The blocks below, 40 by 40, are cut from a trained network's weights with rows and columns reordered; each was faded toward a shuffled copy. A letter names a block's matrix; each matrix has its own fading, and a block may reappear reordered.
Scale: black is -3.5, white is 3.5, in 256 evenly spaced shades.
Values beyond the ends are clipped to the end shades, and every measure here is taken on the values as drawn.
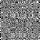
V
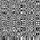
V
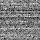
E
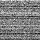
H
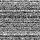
H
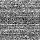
E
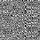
V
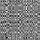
V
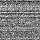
E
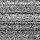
H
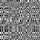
V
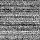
H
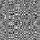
V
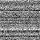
H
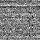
E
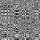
V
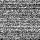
E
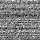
E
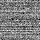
E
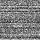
E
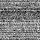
H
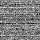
E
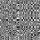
V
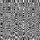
V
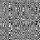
V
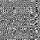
V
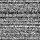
H
